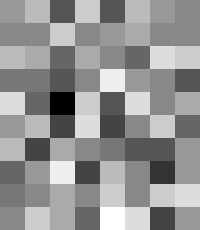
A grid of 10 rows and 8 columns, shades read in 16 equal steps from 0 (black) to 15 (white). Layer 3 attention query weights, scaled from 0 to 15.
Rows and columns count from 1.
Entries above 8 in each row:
5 3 5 2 4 4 3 4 4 5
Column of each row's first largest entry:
4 3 7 5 1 4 1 3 8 5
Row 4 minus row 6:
-2 -4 1 -5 10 1 -4 -1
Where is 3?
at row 8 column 7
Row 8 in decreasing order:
14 11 9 9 8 6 4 3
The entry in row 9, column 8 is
13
